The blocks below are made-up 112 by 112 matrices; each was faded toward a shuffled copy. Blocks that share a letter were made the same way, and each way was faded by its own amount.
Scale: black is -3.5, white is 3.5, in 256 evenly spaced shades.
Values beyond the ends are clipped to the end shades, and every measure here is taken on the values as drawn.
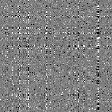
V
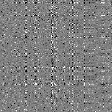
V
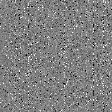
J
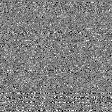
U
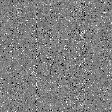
J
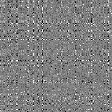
V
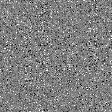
J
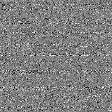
U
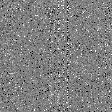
J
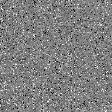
J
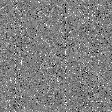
J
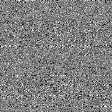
U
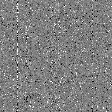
J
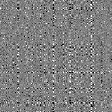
V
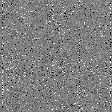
J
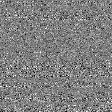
U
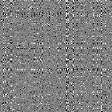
V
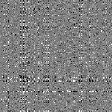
V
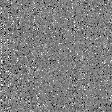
J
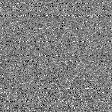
U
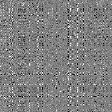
V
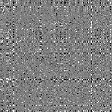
V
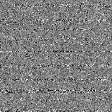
U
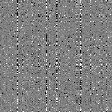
V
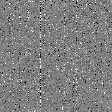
J
